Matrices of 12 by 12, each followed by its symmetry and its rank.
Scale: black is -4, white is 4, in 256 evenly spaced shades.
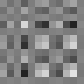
symmetric, rank one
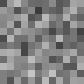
neither, full rank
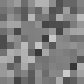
antisymmetric, full rank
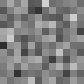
antisymmetric, full rank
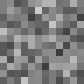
neither, full rank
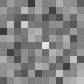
symmetric, full rank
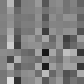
neither, rank two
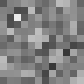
symmetric, full rank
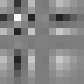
symmetric, rank one
